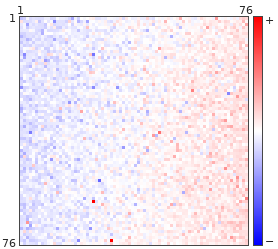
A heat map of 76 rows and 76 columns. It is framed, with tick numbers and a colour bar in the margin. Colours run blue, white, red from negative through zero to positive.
Odd rows or columns: none. Grain: fine. Slope: up to the right. Stripes: none. Histogram: heavy tails on both sides.
